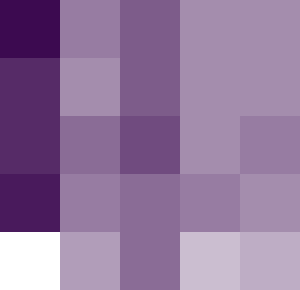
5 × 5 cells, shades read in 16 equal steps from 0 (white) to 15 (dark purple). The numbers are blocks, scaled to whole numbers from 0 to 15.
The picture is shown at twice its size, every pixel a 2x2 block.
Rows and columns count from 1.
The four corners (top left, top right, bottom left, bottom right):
15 7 0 5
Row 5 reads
0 6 9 4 5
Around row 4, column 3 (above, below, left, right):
11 9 8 8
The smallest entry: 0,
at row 5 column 1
